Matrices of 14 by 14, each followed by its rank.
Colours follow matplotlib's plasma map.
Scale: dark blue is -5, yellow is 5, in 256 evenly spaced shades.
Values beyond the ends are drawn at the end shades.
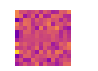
three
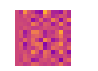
two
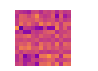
three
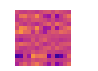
two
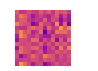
three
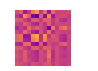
two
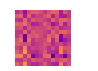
two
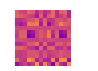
two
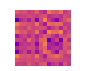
two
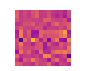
three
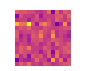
three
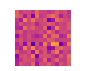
three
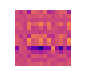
two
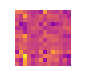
three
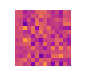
three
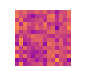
three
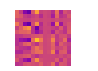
two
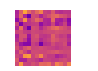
three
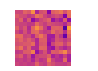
three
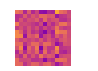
three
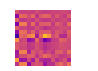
two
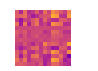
three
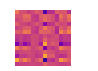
two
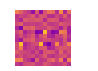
three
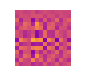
two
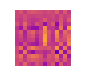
two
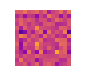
three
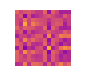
two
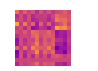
two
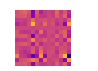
two
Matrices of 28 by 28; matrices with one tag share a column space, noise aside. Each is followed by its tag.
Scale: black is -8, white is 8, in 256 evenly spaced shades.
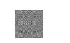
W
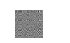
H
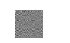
H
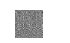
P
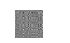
P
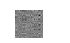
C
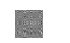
W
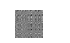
C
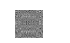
W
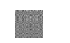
C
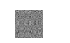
W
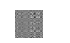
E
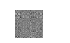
E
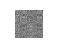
C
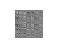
P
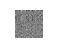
C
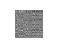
H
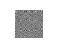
H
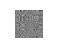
C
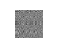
W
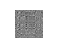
P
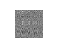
W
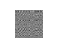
H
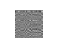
H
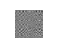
H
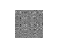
P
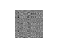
E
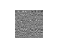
H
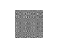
E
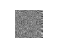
W
